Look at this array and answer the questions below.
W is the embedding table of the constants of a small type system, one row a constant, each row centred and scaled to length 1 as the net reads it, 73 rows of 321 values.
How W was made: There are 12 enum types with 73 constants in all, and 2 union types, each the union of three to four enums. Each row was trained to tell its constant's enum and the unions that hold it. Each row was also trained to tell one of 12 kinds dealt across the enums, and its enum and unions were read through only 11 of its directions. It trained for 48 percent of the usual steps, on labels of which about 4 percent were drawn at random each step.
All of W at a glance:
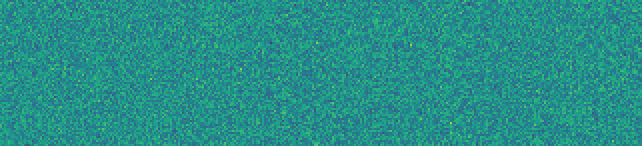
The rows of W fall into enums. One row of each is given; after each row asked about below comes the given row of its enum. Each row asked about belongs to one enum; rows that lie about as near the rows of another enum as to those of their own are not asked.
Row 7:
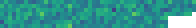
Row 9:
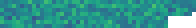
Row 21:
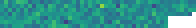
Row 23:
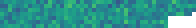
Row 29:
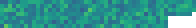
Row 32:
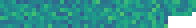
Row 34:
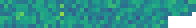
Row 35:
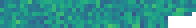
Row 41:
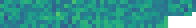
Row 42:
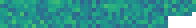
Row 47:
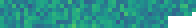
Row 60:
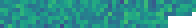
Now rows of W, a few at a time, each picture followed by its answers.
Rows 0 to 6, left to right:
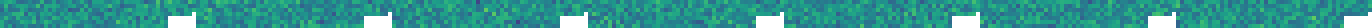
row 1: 35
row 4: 32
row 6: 9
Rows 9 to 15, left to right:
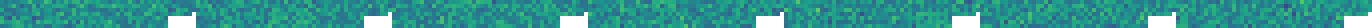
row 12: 9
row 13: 60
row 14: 42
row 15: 7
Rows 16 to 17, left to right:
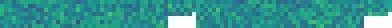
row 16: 29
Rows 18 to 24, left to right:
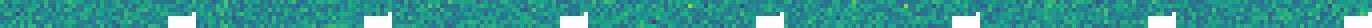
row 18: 42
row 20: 41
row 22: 21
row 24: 29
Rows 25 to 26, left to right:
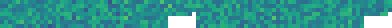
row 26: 9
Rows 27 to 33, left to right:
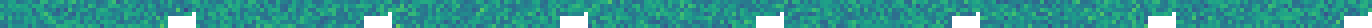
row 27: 41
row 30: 23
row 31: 34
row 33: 29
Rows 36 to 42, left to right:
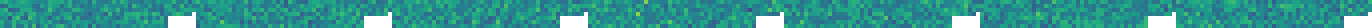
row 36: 60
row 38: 42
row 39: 34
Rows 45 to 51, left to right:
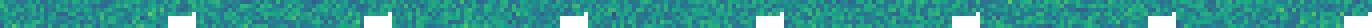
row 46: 32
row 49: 21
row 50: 9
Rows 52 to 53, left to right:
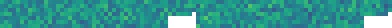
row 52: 42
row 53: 35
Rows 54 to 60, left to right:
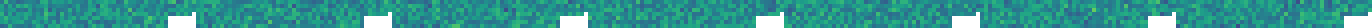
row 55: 32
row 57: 41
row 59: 60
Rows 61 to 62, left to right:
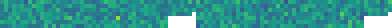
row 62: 34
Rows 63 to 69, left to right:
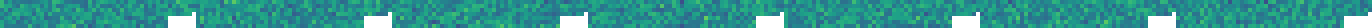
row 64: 35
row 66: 35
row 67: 42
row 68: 21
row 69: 21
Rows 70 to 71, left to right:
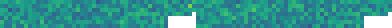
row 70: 60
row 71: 60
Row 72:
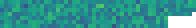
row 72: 9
